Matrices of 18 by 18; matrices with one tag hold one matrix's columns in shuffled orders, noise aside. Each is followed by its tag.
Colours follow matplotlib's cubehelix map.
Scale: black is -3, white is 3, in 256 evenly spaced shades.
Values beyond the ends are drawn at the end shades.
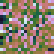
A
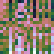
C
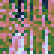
C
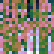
C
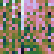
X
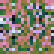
A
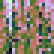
X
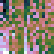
C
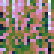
X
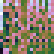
X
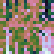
C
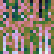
C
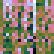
X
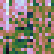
X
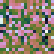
A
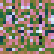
A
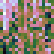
X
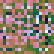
A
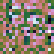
A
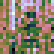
X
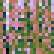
X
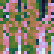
C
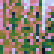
X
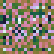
A
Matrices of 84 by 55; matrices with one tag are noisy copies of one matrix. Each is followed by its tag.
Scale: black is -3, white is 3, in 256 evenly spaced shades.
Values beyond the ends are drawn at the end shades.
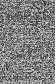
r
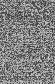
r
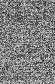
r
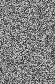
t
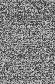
r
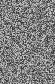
t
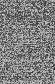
r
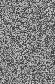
t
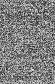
r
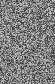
t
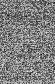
r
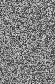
t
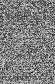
r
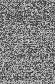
r
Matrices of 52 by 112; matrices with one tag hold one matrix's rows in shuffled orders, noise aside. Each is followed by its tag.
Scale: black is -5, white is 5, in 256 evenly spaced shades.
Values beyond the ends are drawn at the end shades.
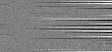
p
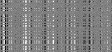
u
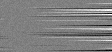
p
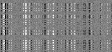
u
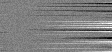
p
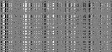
u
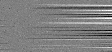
p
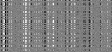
u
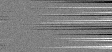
p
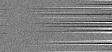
p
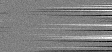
p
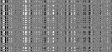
u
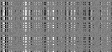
u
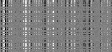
u
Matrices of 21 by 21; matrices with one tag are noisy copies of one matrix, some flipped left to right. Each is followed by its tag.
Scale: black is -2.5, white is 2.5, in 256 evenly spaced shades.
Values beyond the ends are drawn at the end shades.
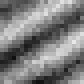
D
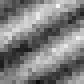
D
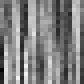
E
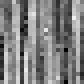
E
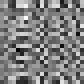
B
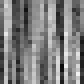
E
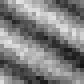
D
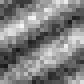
D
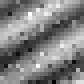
D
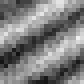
D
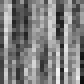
E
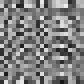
B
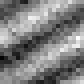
D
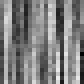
E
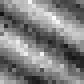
D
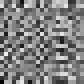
B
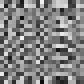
B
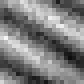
D
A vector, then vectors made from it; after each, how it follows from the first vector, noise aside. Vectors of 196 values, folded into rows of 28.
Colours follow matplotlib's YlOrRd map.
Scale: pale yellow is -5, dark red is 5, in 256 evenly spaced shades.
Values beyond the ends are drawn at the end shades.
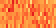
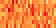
copied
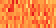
copied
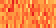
copied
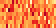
scaled up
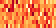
scaled up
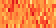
copied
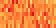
copied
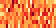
scaled up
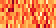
scaled up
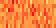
copied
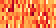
scaled up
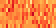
copied
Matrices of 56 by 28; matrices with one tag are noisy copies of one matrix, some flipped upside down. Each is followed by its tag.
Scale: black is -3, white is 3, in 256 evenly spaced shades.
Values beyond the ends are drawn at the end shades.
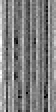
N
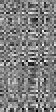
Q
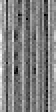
N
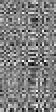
Q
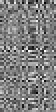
Q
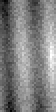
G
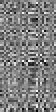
Q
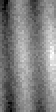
G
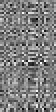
Q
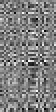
Q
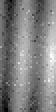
G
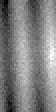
G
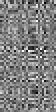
Q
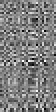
Q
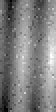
G
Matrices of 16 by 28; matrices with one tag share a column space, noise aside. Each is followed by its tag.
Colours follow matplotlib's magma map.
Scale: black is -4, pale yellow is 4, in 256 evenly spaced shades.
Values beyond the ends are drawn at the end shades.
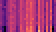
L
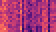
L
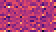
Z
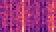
L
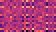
Z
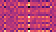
Z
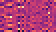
Z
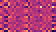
Z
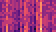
L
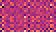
Z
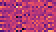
Z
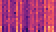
L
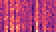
L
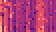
L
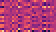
Z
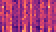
L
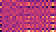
Z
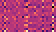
Z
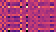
Z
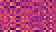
Z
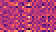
Z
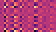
Z
